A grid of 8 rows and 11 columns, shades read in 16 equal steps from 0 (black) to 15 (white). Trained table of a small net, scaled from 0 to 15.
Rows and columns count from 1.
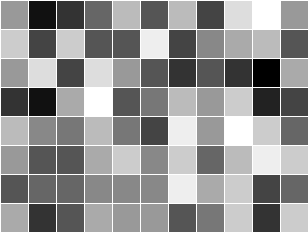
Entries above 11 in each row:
2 3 2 2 3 4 2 2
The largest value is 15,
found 3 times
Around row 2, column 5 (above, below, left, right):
11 9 5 14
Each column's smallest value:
3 1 3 5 5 4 3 4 3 0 4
